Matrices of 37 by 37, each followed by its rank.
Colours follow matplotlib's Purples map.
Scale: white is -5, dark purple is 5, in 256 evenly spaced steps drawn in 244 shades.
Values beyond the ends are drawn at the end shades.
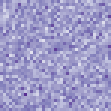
full rank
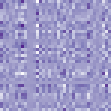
three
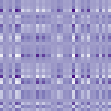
one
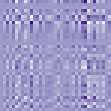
two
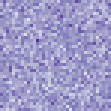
full rank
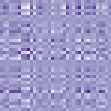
two
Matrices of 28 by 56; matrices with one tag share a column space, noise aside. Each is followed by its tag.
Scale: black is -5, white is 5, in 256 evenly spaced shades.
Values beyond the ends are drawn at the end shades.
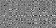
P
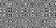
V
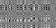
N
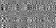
N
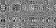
N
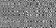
V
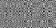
V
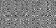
P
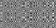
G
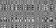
N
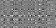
P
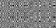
G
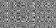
G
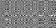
P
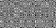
V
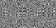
V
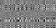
N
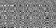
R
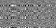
R
